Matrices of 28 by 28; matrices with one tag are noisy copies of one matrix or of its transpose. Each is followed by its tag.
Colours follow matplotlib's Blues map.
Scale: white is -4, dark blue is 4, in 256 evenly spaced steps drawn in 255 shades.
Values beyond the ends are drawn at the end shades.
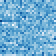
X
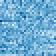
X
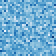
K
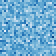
K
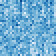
X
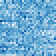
X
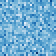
K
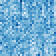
X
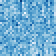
X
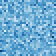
K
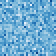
K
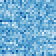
X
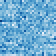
X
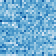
X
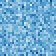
K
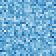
K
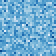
K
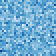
K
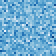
K
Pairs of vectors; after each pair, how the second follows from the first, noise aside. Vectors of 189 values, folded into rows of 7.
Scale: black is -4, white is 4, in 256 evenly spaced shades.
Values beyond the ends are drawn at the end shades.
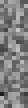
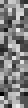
scaled up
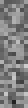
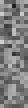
reversed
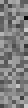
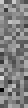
reversed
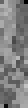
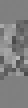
partly zeroed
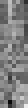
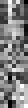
scaled up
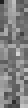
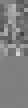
partly zeroed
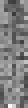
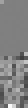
partly zeroed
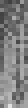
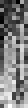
scaled up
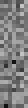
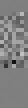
partly zeroed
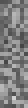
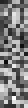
scaled up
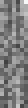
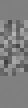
partly zeroed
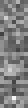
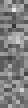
reversed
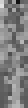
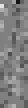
partly zeroed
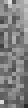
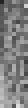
reversed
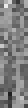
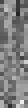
reversed
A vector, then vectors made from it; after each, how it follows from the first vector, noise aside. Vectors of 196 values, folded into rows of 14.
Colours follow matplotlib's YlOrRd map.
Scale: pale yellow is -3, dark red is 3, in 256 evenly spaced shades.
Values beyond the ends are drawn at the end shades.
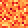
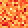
negated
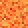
shrunk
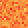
shrunk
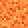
shrunk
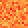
shrunk
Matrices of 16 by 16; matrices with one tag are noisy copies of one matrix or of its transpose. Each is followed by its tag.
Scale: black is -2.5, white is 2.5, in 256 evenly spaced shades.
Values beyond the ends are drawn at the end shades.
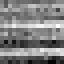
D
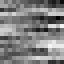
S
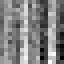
D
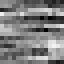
S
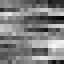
S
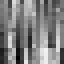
S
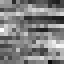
S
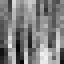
S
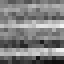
D
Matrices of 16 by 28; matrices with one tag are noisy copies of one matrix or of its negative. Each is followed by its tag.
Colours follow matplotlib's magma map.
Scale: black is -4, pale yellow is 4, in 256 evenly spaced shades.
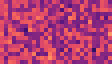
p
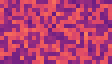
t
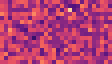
p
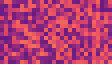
p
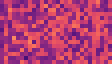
p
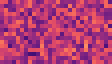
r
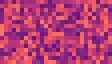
t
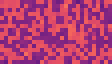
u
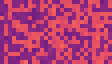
p
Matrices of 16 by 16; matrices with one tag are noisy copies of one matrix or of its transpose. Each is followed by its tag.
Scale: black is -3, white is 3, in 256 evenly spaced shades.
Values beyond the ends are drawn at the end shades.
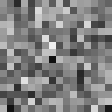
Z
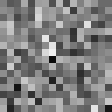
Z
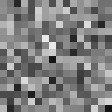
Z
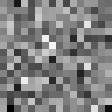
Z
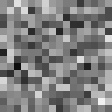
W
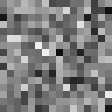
Z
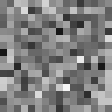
W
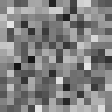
W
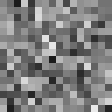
Z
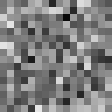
W
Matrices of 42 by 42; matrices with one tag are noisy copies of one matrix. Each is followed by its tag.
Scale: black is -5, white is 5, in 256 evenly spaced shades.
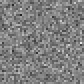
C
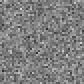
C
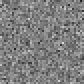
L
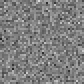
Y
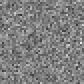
C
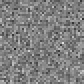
L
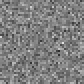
L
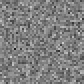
L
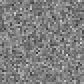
C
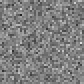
C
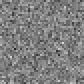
L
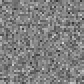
L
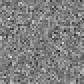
L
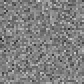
Y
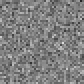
L
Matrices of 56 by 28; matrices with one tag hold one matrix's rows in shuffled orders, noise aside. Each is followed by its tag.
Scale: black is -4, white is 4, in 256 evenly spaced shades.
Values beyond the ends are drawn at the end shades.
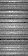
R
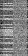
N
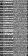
N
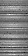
R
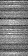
R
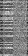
N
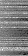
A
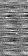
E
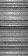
R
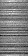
R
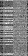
N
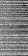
A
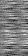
E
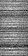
R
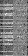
N
